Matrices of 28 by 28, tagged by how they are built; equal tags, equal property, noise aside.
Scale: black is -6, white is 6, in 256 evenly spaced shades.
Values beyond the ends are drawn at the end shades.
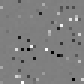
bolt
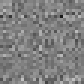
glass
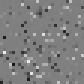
bolt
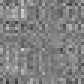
glass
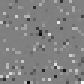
bolt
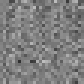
glass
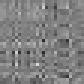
glass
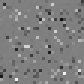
bolt
